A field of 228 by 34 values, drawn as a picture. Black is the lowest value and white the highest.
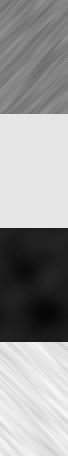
The table splits into 4 rows of 1 panel. Panel 1,1: middling, slanting up to the right, faint in contrast. Panel 2,1: very high, flat. Panel 3,1: very low, smooth, faint in contrast. Panel 4,1: very high, slanting down to the right, faint in contrast.
